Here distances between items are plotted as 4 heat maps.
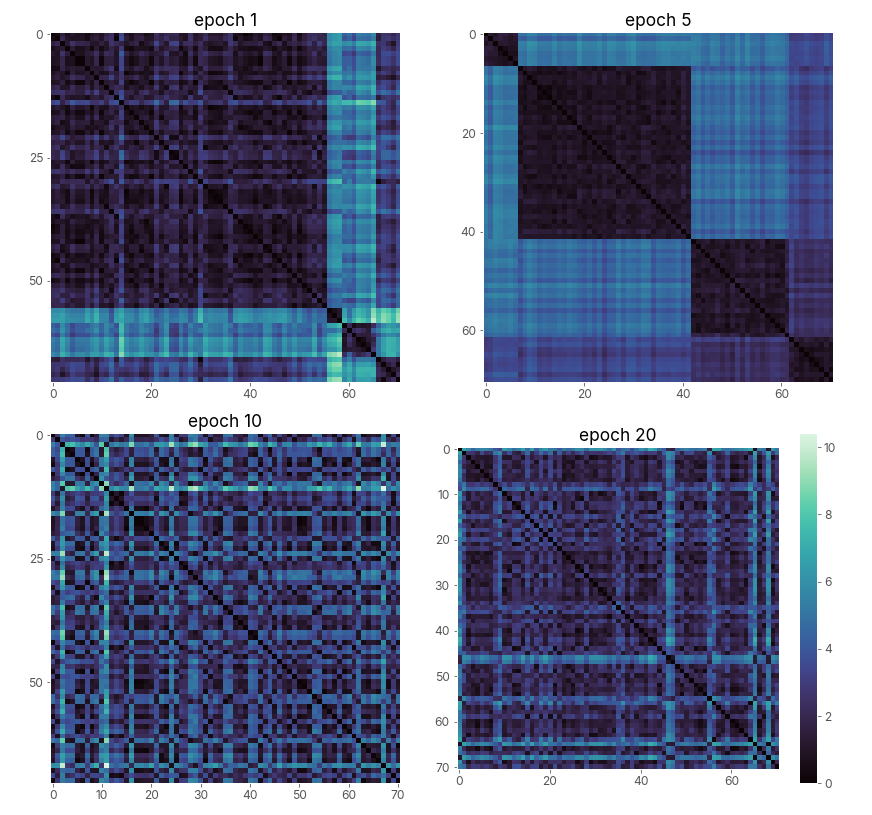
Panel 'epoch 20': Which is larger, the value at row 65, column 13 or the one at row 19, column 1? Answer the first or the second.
the first
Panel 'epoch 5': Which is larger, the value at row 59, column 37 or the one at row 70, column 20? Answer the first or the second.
the first
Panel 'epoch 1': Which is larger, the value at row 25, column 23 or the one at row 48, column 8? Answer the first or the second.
the first
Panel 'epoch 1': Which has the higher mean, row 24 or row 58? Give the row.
58
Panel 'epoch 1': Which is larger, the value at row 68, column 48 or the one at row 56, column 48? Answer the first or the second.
the second
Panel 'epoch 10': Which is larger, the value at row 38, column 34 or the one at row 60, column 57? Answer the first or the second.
the second
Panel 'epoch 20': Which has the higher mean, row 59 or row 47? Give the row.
47
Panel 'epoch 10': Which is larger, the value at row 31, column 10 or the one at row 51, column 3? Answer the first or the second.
the first
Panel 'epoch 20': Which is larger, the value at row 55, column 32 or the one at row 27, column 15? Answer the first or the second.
the first
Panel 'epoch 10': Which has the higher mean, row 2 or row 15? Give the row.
2
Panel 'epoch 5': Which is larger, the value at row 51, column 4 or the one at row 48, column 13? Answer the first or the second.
the first
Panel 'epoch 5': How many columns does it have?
71
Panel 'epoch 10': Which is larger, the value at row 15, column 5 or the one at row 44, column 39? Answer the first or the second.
the second
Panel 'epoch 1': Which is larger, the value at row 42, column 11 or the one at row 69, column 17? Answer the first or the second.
the second
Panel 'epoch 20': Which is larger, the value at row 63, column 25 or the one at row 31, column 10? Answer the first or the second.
the first
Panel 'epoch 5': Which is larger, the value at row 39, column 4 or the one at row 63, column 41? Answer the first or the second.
the first
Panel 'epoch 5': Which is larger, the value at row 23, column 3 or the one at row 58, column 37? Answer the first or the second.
the first
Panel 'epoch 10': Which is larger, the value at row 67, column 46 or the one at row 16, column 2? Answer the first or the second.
the second
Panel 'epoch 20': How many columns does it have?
71
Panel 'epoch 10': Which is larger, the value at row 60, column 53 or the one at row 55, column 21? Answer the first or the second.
the first
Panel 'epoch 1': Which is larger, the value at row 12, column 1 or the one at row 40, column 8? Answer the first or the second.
the first
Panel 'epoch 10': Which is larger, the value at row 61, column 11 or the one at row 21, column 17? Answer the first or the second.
the first
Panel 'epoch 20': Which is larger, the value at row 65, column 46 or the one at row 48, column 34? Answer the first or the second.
the second
